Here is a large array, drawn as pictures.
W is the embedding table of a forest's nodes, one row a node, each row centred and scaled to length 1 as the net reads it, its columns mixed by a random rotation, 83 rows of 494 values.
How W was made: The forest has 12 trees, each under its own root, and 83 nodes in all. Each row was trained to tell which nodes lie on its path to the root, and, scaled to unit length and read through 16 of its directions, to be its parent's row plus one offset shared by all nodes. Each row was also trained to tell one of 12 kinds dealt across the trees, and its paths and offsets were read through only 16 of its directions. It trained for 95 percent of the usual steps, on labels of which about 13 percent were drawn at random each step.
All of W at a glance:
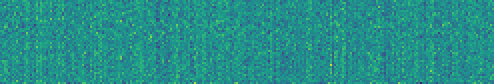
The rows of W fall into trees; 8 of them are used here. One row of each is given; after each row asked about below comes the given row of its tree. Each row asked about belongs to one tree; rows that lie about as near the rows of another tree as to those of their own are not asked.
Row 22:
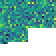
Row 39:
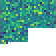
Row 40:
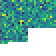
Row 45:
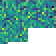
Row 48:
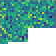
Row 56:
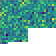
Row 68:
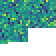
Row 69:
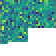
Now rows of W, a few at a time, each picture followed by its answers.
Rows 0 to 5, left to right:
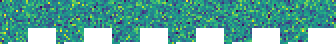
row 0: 45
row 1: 48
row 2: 56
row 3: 48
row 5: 48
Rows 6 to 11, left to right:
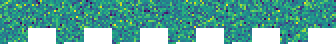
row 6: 56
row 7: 22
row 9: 48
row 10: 39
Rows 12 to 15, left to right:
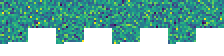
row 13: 39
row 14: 39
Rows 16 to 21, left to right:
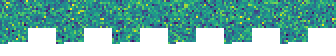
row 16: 45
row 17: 48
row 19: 68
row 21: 56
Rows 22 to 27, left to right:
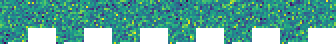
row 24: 45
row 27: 22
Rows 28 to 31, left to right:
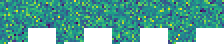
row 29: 48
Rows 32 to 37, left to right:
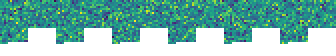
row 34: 39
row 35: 56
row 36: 39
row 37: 40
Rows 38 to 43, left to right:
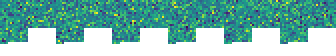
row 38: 45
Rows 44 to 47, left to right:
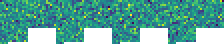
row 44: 48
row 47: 56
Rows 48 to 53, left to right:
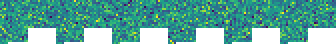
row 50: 45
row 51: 39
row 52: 69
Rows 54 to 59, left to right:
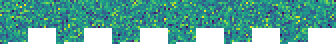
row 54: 56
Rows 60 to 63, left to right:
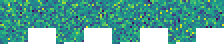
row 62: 56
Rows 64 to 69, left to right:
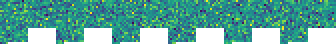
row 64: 45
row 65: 48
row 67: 69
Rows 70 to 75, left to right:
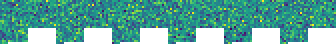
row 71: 45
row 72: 56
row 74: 39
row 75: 39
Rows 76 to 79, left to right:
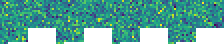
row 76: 45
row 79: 39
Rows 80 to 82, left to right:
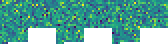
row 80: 45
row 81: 56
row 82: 48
